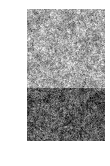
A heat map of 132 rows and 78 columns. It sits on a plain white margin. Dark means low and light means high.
There are no regular stripes. On average the colour sits 50% of the way up the scale. A horizontal seam about 60% of the way down splits the table, and the top part is higher. The texture is blotchy.
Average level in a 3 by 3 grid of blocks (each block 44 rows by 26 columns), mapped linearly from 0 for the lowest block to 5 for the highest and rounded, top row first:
555
444
000
